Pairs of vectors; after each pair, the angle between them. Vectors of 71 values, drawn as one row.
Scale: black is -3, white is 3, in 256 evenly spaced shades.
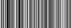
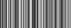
partly opposed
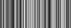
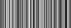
orthogonal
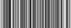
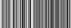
partly aligned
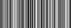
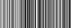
orthogonal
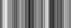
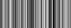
partly aligned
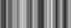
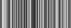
partly opposed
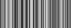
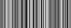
nearly parallel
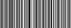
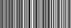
nearly parallel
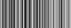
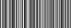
partly aligned
